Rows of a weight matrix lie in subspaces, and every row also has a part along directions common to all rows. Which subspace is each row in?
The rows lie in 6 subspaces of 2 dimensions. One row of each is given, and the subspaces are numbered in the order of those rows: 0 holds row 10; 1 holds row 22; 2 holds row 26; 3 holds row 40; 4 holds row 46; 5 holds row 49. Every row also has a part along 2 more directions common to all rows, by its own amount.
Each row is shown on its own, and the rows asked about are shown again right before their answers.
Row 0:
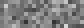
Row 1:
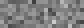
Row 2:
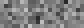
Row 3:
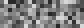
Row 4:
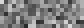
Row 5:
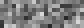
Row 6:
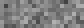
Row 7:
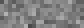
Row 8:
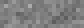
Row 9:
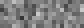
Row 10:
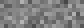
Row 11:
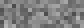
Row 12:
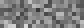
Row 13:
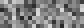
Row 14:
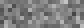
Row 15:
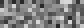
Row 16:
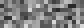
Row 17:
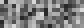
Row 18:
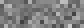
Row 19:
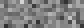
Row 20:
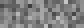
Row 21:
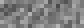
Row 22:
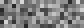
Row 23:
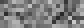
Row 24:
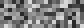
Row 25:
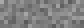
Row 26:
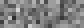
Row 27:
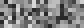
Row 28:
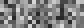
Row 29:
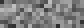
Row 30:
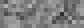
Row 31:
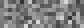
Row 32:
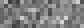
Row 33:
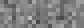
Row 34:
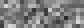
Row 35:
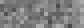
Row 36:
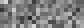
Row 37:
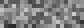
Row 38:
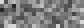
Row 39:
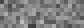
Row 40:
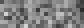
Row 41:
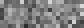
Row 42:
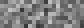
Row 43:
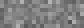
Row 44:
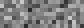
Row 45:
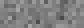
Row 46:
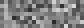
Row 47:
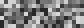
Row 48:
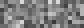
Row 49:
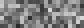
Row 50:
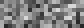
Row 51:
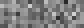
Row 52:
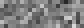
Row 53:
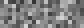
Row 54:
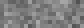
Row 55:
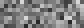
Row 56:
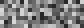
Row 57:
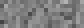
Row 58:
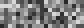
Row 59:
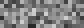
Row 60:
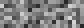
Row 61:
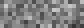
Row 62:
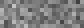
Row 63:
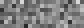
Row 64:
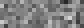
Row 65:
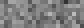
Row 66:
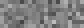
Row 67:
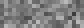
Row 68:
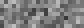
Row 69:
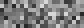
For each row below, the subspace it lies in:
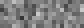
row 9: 2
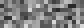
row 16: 4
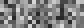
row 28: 2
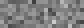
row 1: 0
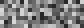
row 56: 1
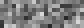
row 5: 4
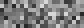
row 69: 1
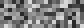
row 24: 4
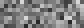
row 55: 1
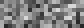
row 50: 4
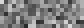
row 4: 0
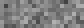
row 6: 4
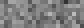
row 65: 1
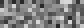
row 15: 3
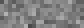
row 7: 0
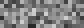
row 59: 0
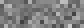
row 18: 0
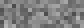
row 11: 1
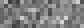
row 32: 1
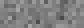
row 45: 2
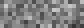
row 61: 4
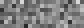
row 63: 1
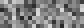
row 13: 2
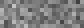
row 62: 1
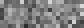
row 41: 0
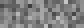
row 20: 5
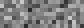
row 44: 4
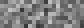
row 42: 3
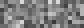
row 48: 0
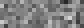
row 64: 3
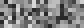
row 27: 2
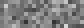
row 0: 4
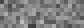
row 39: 0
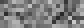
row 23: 5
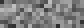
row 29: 3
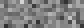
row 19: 3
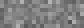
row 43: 0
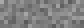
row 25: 5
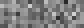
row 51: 5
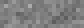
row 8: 5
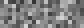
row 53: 2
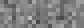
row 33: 2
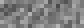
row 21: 3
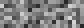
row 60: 4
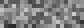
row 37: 3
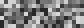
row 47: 5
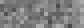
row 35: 3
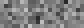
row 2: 2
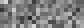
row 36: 2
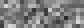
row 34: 5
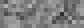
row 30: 5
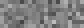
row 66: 0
